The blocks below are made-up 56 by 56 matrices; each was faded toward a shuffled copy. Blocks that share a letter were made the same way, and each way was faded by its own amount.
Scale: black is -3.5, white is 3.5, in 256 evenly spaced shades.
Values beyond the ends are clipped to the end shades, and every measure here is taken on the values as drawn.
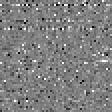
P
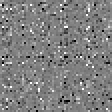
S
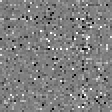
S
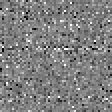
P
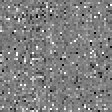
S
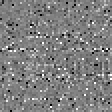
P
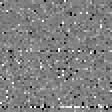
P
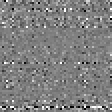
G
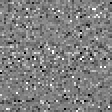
P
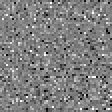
P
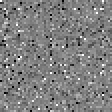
S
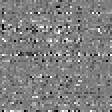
G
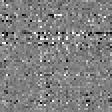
G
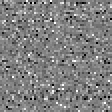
P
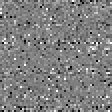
P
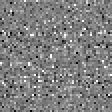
P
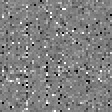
S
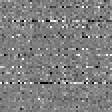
G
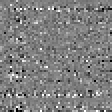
G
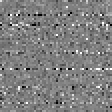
G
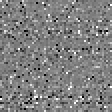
P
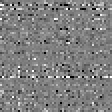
G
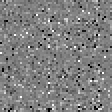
S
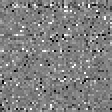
P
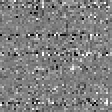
G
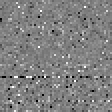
P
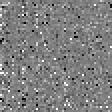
S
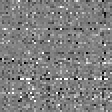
G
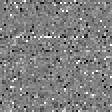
P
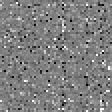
S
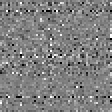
G
